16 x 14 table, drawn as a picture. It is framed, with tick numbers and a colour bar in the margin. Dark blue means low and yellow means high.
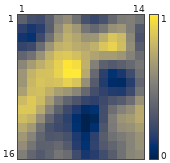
On average the colour sits 50% of the way up the scale. The halves do not mirror each other. The ninth with the lowest average is the bottom middle. There are no lone odd cells.
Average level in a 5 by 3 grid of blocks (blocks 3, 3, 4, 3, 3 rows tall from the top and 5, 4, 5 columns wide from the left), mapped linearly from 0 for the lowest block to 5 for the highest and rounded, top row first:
2 3 3 / 4 5 3 / 5 3 1 / 3 0 3 / 2 1 3
